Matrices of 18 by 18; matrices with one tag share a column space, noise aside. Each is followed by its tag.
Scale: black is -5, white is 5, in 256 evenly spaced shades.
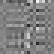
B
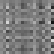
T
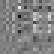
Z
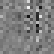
Z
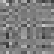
B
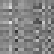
T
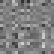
B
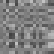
B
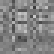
Z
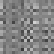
T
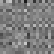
B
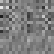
Z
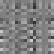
T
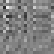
Z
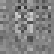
Z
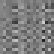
T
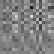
Z
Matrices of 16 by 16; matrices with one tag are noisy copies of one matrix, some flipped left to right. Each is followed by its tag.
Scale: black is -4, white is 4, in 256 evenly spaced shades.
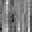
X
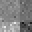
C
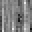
X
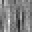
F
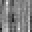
X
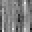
X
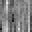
X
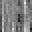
X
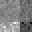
C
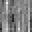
X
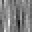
F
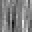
F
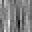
F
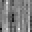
X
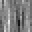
F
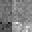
C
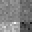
C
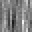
F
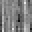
X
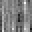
X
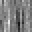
F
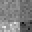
C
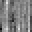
X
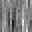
F
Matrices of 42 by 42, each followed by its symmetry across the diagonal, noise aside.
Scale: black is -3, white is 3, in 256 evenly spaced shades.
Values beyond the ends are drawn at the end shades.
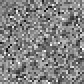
symmetric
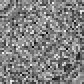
symmetric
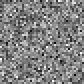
symmetric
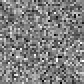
antisymmetric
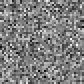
antisymmetric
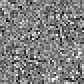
symmetric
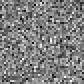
neither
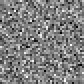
antisymmetric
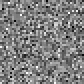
antisymmetric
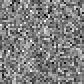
neither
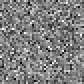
antisymmetric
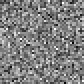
neither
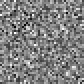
symmetric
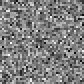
neither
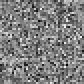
antisymmetric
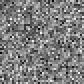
symmetric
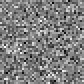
neither
